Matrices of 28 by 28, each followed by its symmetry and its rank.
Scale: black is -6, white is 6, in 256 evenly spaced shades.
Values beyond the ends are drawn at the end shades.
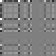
symmetric, rank one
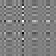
neither, rank one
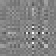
symmetric, rank three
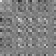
symmetric, rank three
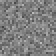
neither, full rank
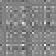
symmetric, rank three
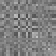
symmetric, rank three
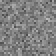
neither, full rank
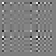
symmetric, rank one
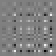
symmetric, rank one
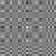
symmetric, rank one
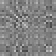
symmetric, rank three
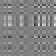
neither, rank one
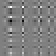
neither, rank one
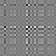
symmetric, rank one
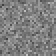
neither, full rank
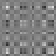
symmetric, rank one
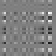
neither, rank one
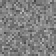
neither, full rank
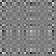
symmetric, rank one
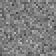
neither, full rank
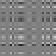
neither, rank one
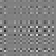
neither, rank one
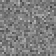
neither, full rank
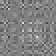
symmetric, rank three
